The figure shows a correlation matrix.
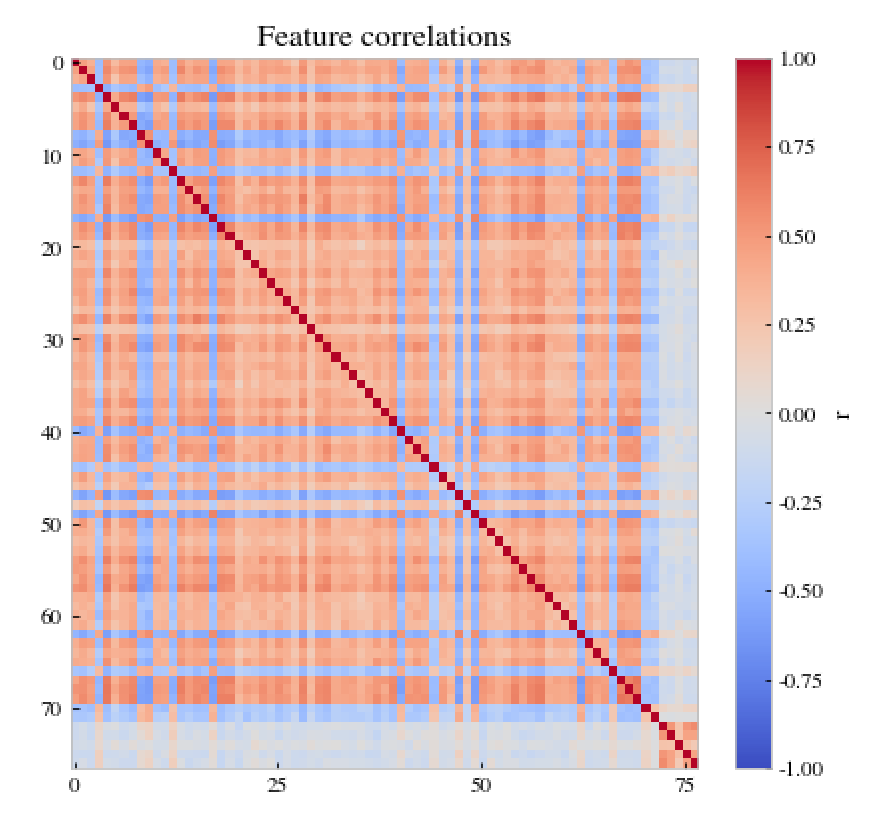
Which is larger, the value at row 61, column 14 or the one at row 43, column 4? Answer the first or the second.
the second
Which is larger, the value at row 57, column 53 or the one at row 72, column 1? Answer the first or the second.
the first
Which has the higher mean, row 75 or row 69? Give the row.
69
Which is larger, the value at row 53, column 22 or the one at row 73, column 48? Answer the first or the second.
the first
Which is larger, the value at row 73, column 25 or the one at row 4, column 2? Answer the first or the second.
the second
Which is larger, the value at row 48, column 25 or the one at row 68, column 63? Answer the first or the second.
the second
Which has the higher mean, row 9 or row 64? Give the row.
64
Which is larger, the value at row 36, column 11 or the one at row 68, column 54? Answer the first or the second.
the second
